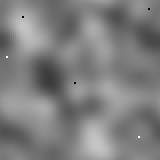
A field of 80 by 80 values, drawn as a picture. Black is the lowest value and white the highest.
Lone odd cells: 5, 2 higher and 3 lower than their neighbours. Mirror symmetry: none. Grain: smooth. Average level on the scale: 50%.
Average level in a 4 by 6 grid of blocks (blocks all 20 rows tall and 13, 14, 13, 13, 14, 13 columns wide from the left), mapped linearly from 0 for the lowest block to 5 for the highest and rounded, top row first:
330300 | 111220 | 320231 | 011521
